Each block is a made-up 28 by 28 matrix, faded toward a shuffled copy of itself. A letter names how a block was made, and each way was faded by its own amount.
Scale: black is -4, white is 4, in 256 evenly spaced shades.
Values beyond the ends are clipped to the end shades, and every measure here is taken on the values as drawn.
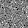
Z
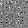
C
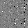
C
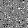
C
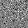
Z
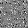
C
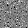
C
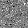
Z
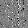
C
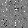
C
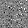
C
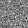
Z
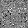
Z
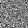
Z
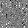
C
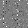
C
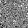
Z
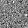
Z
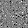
C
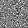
Z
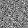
Z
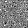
Z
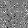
C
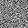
Z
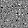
Z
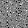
C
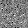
Z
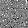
C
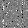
C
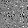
C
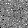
Z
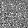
Z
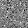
Z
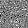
Z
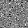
Z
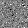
Z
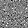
Z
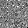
Z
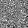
Z
